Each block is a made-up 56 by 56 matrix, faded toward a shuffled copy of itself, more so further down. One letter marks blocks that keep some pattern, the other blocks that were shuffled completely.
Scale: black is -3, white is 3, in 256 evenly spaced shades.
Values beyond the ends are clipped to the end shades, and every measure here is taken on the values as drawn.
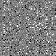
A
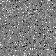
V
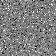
V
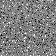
V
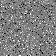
V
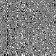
A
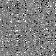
A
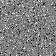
V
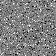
V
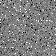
V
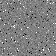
V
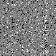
A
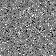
V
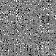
A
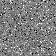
V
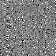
A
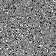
V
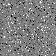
V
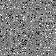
A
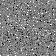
V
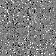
A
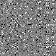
A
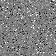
V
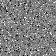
V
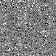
A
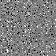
A
